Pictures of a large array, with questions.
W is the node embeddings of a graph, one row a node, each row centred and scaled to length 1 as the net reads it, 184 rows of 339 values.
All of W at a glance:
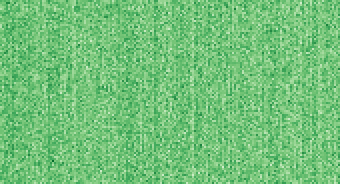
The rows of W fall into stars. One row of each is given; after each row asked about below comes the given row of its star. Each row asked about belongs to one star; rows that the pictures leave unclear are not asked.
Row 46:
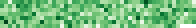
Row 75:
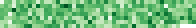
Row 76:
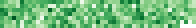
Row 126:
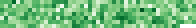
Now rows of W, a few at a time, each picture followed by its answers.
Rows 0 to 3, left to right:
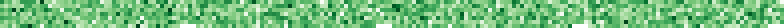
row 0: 75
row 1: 46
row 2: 76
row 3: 46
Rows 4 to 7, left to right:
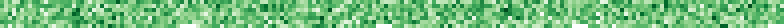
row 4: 126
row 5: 75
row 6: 75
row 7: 75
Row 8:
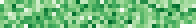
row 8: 75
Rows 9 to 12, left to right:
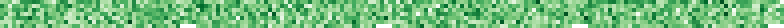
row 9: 75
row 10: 76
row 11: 75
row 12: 46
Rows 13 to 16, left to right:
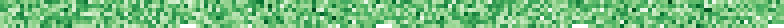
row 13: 46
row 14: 126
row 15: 126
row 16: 126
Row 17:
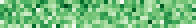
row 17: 75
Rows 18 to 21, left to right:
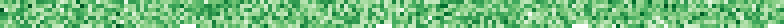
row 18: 46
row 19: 76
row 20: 126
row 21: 75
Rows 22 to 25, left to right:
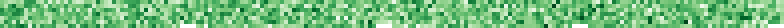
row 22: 76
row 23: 126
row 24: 75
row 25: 76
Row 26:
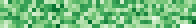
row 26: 75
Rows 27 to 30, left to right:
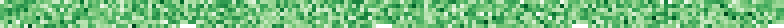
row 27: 75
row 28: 75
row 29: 46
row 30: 46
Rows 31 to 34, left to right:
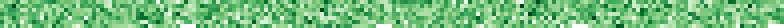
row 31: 76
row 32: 76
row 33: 46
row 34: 75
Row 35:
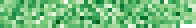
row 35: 76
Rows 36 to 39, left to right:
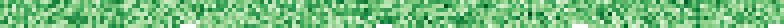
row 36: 126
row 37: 75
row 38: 46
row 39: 76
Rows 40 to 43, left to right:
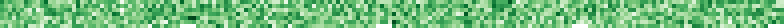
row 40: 75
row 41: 76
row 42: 126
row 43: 46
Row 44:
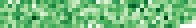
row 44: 46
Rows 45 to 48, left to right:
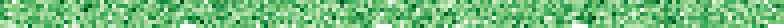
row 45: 75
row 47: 75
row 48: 126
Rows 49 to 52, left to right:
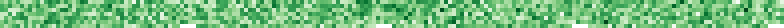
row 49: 126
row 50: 75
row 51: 76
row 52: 46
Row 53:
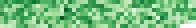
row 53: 46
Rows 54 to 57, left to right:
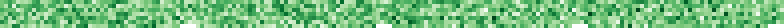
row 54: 126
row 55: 75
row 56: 46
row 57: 76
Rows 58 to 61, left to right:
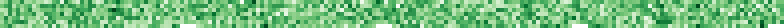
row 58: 126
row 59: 46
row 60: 46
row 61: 126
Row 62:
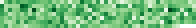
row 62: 75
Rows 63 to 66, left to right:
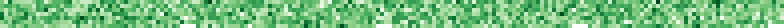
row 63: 126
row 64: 126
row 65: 46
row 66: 76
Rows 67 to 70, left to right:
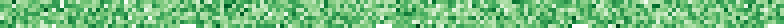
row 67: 126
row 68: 76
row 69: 76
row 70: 75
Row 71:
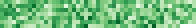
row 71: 76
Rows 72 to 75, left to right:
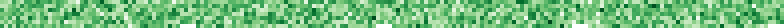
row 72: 76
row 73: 126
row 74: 76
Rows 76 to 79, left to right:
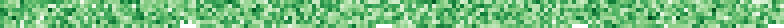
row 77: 75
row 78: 75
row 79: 76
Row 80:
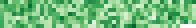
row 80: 76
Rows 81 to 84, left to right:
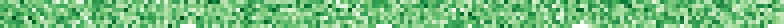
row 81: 76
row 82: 126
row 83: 76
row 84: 46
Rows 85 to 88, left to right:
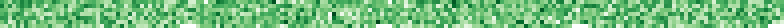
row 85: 46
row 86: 46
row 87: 75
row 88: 126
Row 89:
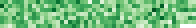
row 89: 46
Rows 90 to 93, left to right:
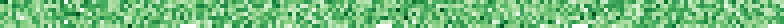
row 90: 76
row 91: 46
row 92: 76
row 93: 75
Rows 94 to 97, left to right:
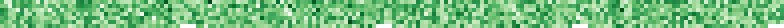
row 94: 75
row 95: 126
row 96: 76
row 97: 75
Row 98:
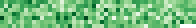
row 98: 46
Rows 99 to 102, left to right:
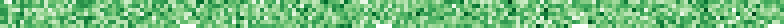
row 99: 46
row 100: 76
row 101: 126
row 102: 126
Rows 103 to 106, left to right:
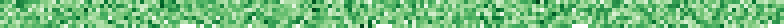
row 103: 75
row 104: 126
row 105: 46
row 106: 75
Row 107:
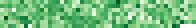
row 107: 126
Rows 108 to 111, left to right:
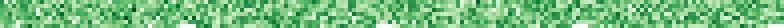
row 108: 75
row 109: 126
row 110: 46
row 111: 75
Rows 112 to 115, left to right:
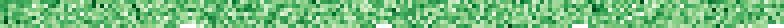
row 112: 46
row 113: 46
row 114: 76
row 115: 76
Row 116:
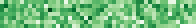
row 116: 76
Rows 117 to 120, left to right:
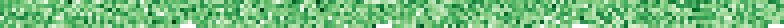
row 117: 126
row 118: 76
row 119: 75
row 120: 126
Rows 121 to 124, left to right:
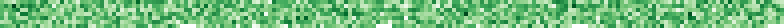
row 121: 76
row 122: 46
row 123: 75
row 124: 46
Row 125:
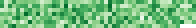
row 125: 126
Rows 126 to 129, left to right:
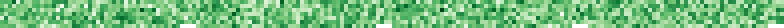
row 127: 76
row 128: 76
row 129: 75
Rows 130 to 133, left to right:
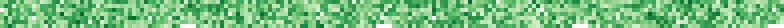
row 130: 126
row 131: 76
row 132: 46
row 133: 126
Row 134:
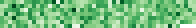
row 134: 76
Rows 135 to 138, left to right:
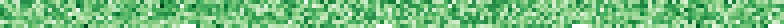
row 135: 75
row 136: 76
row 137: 126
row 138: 126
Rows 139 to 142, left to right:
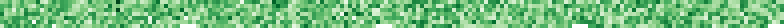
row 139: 126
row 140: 46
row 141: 75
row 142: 126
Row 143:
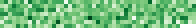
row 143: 76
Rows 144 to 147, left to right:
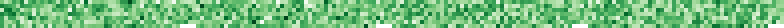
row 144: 76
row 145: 76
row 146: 76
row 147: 76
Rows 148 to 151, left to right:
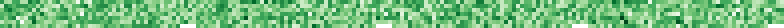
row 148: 76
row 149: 46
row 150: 46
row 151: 46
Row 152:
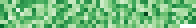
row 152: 75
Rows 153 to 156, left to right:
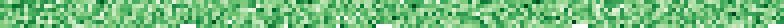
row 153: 76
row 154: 126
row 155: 46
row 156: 75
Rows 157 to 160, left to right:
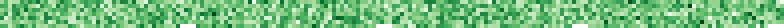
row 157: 76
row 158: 76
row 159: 126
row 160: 46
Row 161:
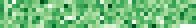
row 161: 75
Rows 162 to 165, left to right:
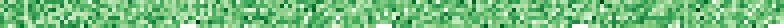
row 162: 76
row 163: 126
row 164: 126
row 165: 126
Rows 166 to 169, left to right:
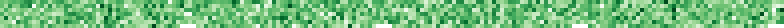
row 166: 46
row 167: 46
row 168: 126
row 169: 75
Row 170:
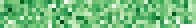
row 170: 76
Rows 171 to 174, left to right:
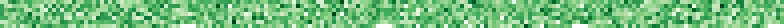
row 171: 75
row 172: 46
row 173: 75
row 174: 46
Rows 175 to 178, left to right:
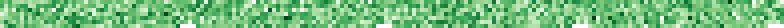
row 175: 126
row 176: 76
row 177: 126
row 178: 46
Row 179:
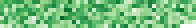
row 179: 126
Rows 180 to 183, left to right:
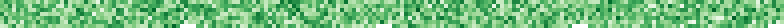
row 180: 126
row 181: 76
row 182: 76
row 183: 76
